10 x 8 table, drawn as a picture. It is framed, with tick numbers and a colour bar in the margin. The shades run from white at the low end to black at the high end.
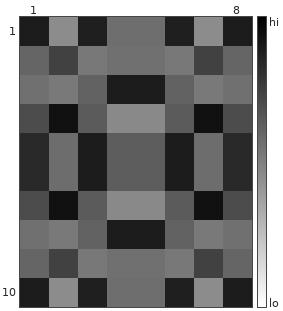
Seam: none. Mirror symmetry: left to right and top to bottom. Slope: none. Average level on the scale: 70%. Odd rows or columns: none. Calmest part: centre.
